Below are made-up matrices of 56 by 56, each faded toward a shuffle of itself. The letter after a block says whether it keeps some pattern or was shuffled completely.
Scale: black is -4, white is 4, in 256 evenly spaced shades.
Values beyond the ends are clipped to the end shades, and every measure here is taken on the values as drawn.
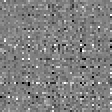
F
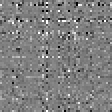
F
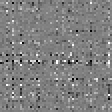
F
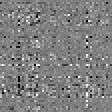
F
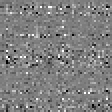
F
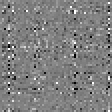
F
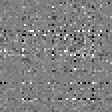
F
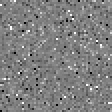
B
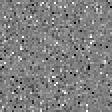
B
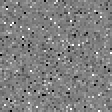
B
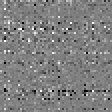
F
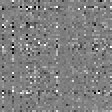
F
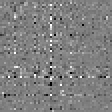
F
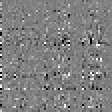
F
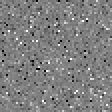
B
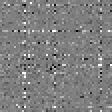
F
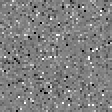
B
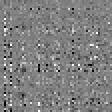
F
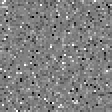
B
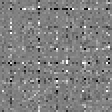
F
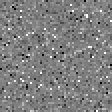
B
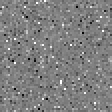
B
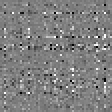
F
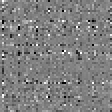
F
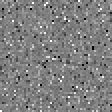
B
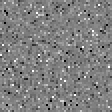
B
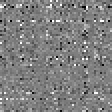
F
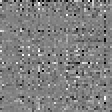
F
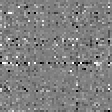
F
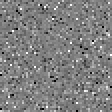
B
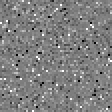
B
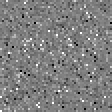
B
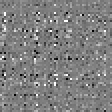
F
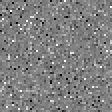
B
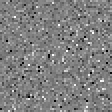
B
